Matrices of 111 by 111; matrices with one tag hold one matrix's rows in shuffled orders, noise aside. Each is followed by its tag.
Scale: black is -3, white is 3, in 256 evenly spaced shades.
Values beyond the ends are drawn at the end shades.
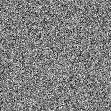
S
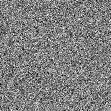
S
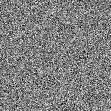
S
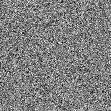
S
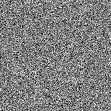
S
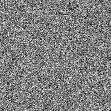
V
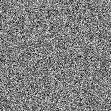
S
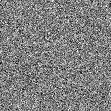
S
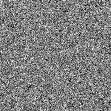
V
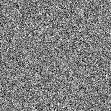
S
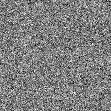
V
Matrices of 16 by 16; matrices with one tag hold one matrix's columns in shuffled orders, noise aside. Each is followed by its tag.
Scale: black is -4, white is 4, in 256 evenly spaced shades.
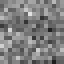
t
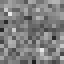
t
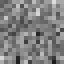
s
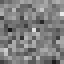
t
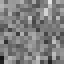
s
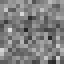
t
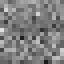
t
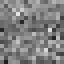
t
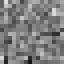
s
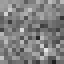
t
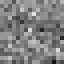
t
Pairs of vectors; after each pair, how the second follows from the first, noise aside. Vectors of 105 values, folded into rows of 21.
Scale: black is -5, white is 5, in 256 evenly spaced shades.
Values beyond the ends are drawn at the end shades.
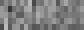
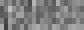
negated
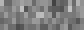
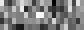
scaled up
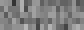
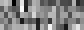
scaled up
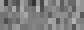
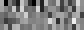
scaled up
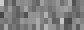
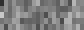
negated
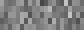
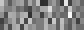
scaled up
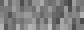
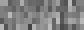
sign-scrambled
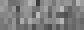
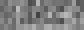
negated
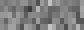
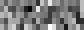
scaled up
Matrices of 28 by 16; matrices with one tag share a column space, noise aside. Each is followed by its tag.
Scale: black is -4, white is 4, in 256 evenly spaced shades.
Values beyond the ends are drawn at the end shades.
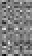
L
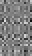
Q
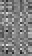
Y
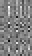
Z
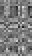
Z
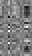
Z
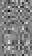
L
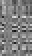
Z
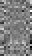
L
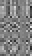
Z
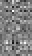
L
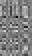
Z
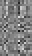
Z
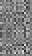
Y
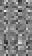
L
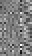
Y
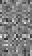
Q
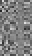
L
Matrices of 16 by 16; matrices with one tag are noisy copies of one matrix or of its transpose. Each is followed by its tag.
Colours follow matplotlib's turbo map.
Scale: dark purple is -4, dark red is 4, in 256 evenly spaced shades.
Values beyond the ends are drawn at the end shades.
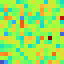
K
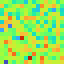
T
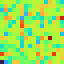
K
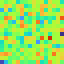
K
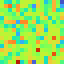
K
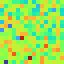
T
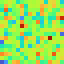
K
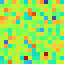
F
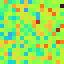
T
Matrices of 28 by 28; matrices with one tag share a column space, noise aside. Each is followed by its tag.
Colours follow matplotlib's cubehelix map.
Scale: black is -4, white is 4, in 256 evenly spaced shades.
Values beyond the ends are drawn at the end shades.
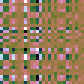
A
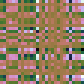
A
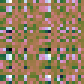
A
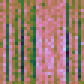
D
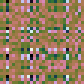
A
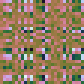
A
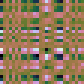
A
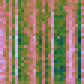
D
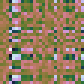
A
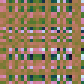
A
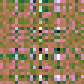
A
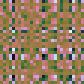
A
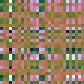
A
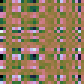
A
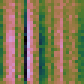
D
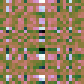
A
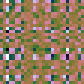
A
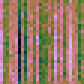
D
